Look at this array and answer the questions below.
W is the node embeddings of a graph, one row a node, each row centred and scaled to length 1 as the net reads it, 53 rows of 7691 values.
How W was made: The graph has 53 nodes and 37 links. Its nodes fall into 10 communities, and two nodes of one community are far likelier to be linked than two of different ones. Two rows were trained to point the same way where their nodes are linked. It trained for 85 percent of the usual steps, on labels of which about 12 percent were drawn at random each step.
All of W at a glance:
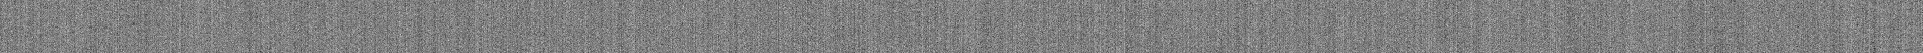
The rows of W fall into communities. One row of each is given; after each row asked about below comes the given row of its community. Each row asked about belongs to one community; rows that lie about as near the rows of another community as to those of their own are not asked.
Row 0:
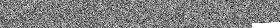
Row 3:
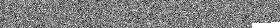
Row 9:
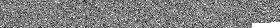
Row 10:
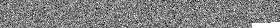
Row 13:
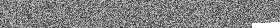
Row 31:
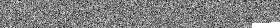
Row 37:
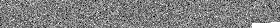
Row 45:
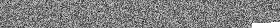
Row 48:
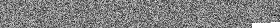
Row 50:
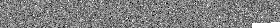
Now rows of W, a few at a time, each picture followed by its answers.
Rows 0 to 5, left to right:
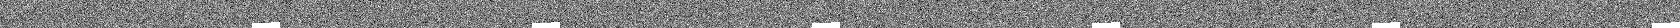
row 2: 37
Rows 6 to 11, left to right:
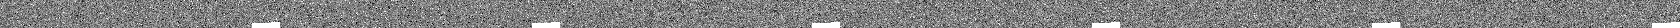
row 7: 13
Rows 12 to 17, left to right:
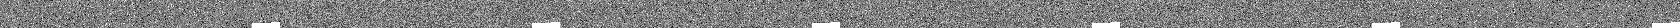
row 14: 0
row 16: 3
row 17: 45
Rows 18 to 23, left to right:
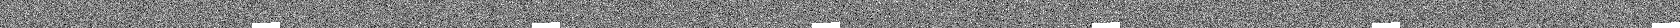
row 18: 50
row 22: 3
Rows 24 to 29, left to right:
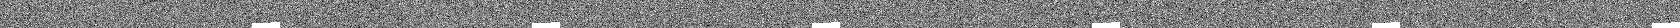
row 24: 3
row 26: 37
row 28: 13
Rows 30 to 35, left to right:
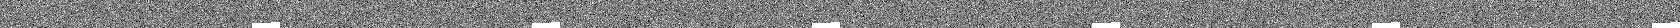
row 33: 50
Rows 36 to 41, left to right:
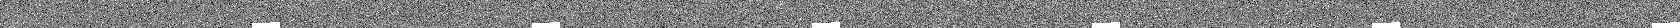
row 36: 48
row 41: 10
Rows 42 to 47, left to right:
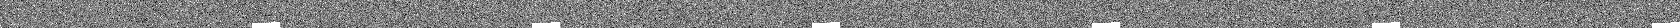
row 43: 48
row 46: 31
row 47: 10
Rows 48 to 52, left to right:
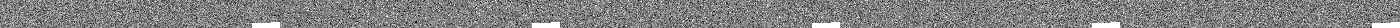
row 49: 9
